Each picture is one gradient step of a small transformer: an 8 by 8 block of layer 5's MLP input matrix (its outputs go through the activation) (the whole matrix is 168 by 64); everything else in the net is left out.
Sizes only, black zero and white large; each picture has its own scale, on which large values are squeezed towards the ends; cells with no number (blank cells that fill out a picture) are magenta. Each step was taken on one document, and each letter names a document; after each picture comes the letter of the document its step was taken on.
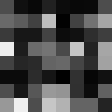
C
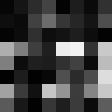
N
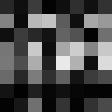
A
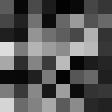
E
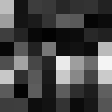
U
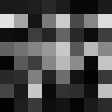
C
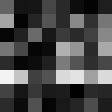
U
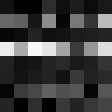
C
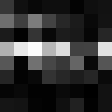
A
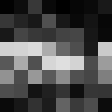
A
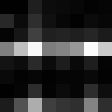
E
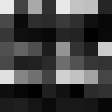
U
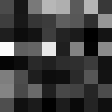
N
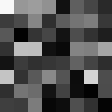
U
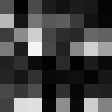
E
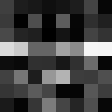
N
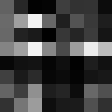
E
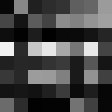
N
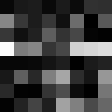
N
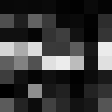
C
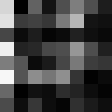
U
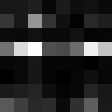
E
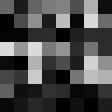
N
